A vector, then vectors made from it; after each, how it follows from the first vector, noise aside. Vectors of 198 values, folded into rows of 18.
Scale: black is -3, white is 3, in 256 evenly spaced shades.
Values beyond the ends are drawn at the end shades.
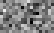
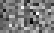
sign-scrambled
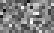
negated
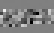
partly zeroed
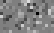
partly zeroed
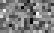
sign-scrambled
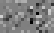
partly zeroed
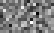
sign-scrambled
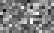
negated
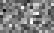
negated
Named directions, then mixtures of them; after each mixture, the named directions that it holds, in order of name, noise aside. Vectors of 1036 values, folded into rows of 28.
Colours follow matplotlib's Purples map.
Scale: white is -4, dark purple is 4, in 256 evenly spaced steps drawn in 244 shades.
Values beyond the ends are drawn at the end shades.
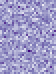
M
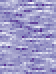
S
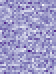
M, S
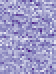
M, S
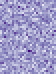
M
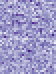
M, S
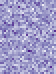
M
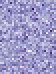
M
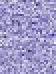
M, S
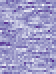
M, S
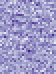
M, S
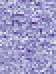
M, S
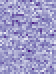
M, S
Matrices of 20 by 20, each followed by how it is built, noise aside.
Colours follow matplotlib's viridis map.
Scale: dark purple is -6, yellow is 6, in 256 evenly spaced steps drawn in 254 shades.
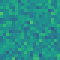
noise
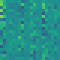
uneven columns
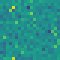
noise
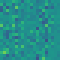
uneven columns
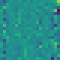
uneven columns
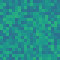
noise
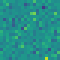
noise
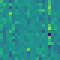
uneven columns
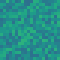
noise
